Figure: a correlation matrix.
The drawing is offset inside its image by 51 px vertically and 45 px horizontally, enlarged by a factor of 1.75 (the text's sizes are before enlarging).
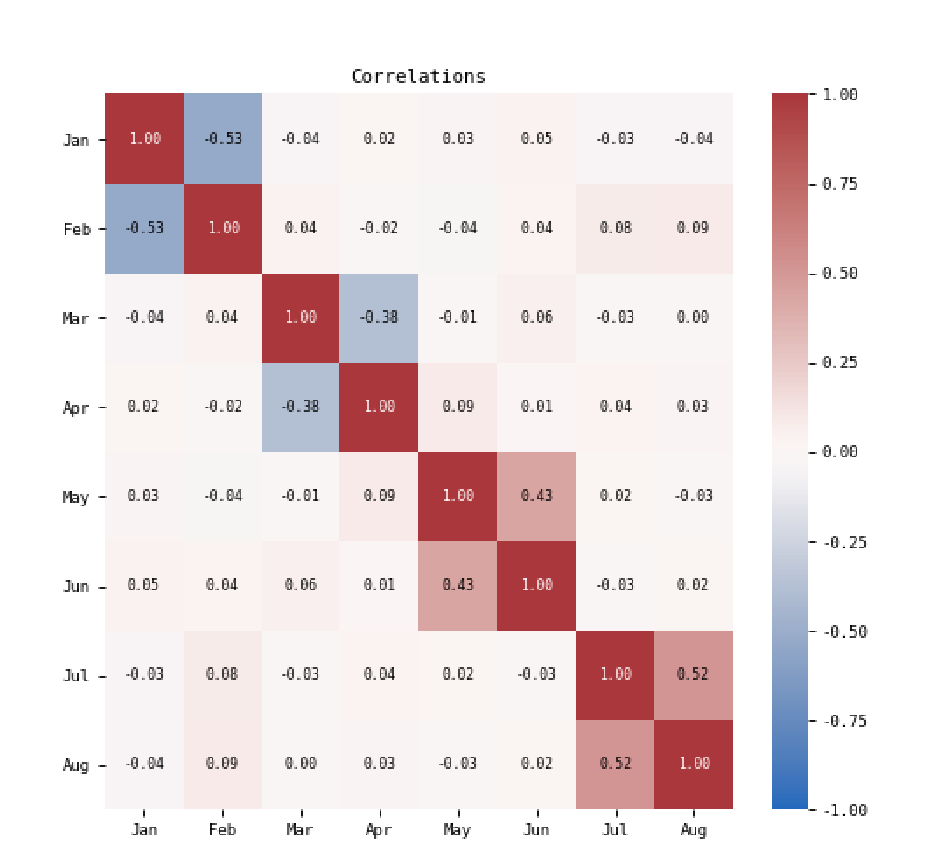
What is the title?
Correlations
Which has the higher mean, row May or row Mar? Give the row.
May
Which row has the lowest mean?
Jan
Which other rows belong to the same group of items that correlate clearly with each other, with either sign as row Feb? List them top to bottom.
Jan
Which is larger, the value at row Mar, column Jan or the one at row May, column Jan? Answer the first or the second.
the second
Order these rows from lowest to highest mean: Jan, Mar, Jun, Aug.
Jan, Mar, Jun, Aug
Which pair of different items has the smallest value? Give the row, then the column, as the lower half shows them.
Feb, Jan
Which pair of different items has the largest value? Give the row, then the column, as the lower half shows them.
Aug, Jul
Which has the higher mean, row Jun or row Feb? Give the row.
Jun
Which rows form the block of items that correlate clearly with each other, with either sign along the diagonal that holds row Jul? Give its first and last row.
Jul to Aug
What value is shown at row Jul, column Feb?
0.08
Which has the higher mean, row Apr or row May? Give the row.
May
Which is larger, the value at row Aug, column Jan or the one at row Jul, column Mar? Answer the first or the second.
the second
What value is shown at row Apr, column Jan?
0.02
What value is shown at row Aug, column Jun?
0.02
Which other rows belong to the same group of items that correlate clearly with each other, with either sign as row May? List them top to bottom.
Jun
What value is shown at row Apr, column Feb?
-0.02
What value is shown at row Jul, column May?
0.02
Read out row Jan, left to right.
1.00 -0.53 -0.04 0.02 0.03 0.05 -0.03 -0.04
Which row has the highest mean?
Aug
